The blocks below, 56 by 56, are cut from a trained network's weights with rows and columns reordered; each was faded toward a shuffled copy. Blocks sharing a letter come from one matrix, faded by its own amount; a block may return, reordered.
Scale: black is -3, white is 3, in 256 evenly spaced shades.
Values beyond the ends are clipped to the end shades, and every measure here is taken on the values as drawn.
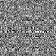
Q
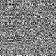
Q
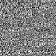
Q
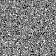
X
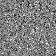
X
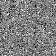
X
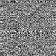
Q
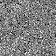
X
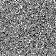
X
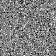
X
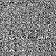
Q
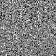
X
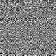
Q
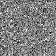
X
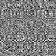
Q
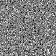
X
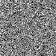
X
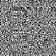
Q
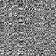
Q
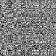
Q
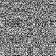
Q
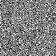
X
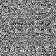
Q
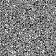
X
